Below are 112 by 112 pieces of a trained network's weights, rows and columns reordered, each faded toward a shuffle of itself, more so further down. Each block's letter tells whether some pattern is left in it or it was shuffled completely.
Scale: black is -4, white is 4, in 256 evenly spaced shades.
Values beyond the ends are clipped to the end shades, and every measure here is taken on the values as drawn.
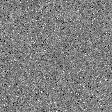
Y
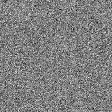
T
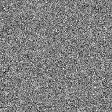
T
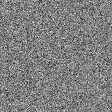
Y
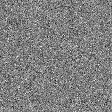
Y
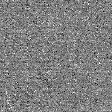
T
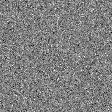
Y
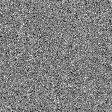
Y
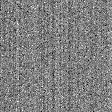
T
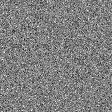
Y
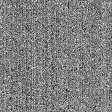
T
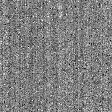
T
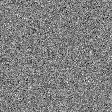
T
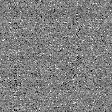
T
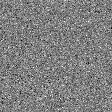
Y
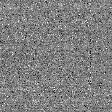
T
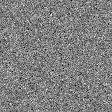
Y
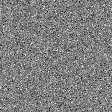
Y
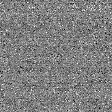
T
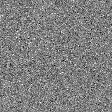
Y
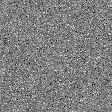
Y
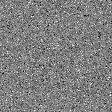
Y
